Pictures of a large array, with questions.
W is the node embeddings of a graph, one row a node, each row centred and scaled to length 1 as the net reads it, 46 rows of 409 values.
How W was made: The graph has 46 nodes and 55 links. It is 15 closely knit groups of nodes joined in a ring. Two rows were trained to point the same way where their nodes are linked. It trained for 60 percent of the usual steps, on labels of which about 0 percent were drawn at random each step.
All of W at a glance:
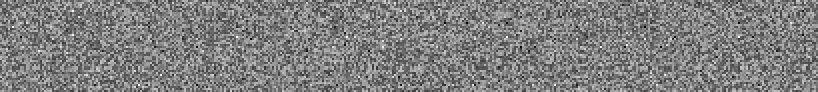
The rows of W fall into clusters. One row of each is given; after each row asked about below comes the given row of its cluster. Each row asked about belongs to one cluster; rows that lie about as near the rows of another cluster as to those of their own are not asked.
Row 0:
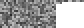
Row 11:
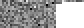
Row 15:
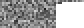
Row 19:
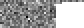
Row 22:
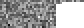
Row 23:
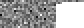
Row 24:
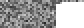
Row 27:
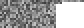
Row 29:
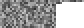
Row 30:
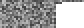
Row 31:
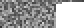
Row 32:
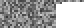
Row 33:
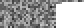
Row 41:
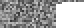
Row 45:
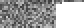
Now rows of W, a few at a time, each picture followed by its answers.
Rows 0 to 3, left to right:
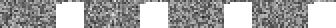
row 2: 30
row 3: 27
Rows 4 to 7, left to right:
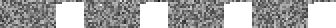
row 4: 11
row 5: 29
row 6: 23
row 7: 19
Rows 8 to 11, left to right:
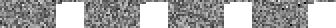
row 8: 15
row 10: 22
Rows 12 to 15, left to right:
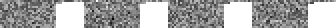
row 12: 45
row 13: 23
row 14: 11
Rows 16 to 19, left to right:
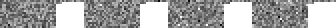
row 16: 22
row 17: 29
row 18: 11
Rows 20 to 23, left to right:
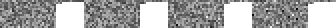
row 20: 31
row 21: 24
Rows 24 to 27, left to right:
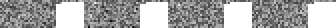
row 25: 41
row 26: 30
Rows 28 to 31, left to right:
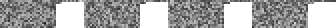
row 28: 24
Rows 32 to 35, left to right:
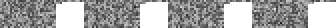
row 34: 33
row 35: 0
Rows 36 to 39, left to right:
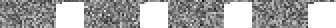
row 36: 31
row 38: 32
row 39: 33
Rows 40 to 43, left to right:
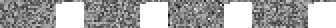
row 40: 45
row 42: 19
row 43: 0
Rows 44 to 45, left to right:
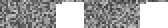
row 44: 27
